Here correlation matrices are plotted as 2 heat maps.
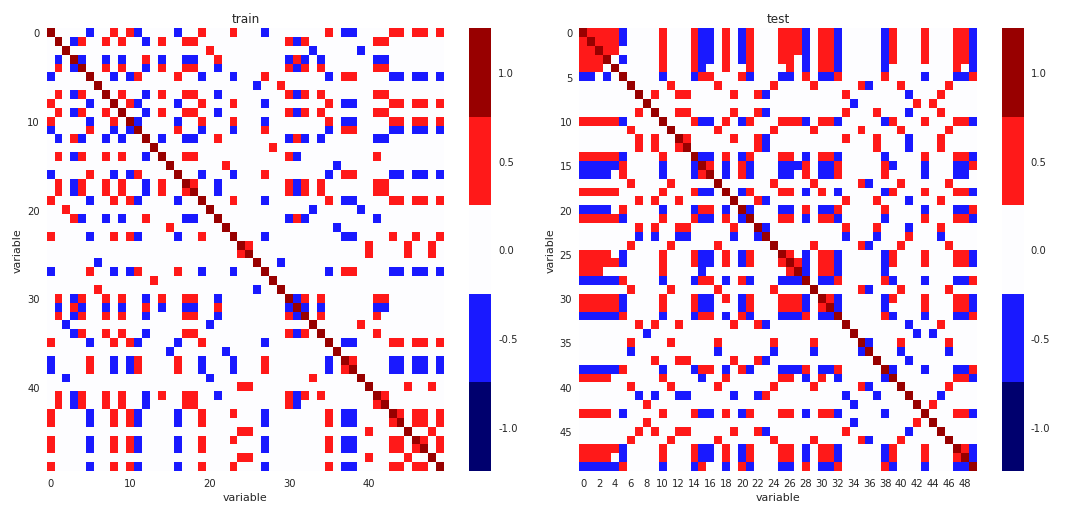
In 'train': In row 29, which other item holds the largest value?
6
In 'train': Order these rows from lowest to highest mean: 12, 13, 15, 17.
12, 15, 13, 17
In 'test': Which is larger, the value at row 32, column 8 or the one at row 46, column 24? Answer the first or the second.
the second
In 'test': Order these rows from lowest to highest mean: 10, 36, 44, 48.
36, 44, 48, 10
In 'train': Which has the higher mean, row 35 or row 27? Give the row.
35
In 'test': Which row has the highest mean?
2
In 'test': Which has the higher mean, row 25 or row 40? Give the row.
25
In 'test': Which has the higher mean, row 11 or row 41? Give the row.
11
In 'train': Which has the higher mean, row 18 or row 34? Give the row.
18
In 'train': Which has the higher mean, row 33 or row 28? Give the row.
28
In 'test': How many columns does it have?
50
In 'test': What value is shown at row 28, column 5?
0.5
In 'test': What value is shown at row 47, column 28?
-0.5
